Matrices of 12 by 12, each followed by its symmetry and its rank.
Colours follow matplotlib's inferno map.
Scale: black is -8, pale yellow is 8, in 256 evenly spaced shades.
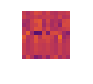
neither, rank two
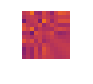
antisymmetric, rank two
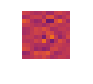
neither, rank two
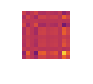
symmetric, rank one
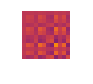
symmetric, rank one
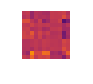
antisymmetric, rank two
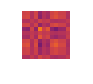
symmetric, rank one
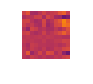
neither, rank two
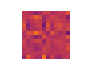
antisymmetric, rank two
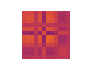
symmetric, rank one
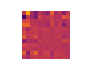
antisymmetric, rank two
